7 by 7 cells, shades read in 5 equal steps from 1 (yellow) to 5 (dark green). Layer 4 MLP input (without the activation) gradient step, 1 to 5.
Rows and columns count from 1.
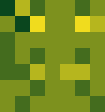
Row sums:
24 18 22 24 20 23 23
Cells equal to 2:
5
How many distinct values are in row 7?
2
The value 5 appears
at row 1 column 1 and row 2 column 2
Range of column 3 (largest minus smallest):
3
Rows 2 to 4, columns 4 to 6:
3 3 1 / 3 3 3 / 3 3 4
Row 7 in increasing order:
3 3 3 3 3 4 4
